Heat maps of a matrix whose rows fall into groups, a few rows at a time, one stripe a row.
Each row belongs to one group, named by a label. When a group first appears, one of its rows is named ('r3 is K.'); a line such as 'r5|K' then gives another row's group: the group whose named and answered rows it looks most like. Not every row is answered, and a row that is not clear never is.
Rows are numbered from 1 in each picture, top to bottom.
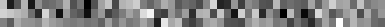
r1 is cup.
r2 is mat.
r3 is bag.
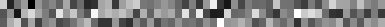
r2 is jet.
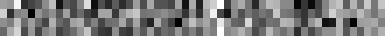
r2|cup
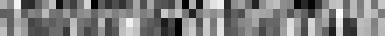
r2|bag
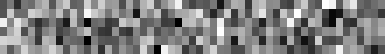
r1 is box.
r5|mat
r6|bag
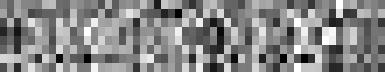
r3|jet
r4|box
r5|box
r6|jet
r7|mat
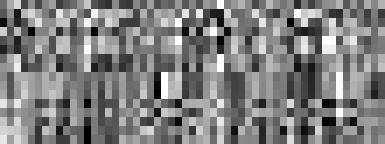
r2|jet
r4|cup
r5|box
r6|box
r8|cup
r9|bag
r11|bag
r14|mat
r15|mat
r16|mat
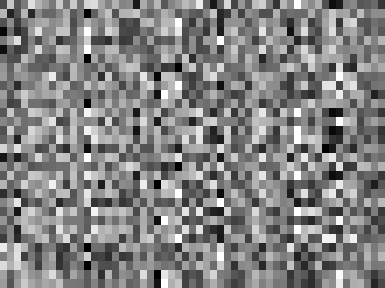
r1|jet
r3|box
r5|cup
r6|box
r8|mat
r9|bag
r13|jet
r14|bag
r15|jet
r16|jet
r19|mat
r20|jet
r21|bag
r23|cup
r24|jet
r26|jet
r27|box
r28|mat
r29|cup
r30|mat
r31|bag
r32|bag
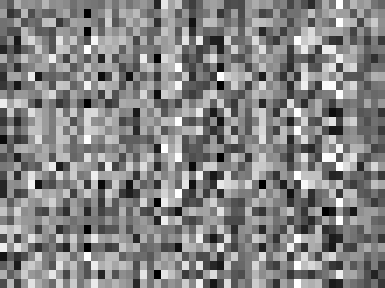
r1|bag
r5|jet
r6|box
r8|box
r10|box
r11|bag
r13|jet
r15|jet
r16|box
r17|bag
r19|bag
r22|box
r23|bag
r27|jet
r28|mat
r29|box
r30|jet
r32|jet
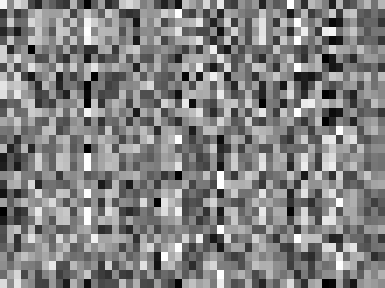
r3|jet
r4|box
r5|jet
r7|mat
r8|jet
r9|cup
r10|mat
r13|jet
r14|mat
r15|bag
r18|box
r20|mat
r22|box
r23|bag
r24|box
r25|box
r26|cup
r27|jet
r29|bag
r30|bag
